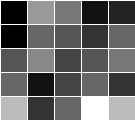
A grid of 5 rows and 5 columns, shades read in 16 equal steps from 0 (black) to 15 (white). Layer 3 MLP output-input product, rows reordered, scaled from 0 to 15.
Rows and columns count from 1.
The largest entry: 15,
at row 5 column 4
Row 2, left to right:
0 6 5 3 6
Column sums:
22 27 26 30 29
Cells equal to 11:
2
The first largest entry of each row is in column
2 2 2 1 4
